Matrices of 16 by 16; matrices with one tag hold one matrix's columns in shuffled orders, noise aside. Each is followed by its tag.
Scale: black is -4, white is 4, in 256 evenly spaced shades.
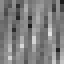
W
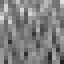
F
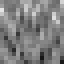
F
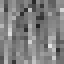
W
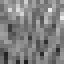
F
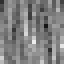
W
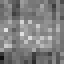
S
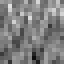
F
